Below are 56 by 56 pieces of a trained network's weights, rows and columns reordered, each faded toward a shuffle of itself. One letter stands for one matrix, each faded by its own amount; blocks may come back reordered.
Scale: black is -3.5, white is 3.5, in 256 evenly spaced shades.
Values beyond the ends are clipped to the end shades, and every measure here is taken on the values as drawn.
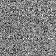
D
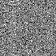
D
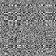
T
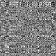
T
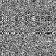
T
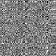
T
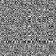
T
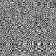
T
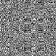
T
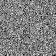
D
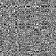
T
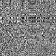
T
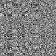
T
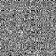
T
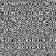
T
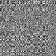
T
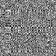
T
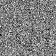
D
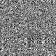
D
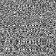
T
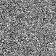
D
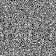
D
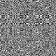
T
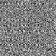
T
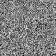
D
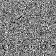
D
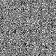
D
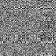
T
